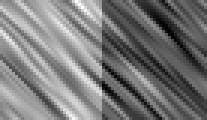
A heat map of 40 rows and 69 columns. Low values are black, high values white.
The grain runs diagonally down to the right. A vertical seam about 50% of the way across splits the table, and the left part is higher. Overall the values sit about 50% of the way up the scale.
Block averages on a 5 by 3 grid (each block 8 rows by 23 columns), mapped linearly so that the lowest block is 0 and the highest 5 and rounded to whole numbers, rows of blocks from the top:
530
520
430
421
431
